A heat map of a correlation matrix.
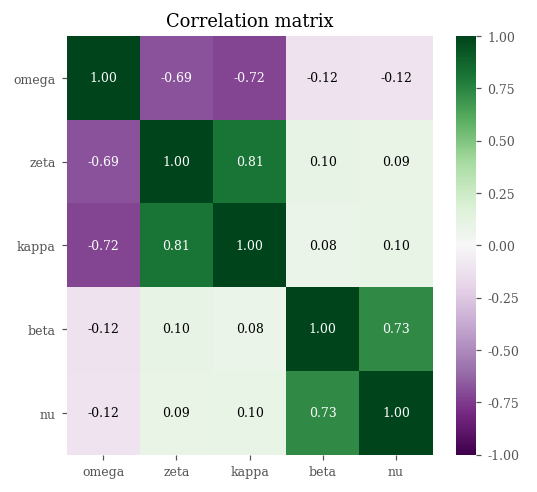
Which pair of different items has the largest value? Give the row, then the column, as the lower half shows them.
kappa, zeta
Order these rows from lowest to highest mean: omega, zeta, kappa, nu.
omega, kappa, zeta, nu
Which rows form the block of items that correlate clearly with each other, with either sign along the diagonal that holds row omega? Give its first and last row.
omega to kappa
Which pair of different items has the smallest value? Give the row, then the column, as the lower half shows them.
kappa, omega
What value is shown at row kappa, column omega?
-0.72
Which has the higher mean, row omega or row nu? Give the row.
nu
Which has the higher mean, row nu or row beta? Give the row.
nu
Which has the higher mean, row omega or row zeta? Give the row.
zeta
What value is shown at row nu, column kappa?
0.10
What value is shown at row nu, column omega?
-0.12
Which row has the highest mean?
nu
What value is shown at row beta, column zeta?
0.10
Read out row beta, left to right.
-0.12 0.10 0.08 1.00 0.73
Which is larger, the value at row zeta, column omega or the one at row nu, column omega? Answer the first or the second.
the second
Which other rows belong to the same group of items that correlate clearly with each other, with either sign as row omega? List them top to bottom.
zeta, kappa
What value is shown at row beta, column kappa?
0.08
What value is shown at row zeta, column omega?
-0.69
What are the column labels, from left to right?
omega, zeta, kappa, beta, nu
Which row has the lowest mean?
omega
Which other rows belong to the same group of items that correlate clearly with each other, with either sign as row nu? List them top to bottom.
beta
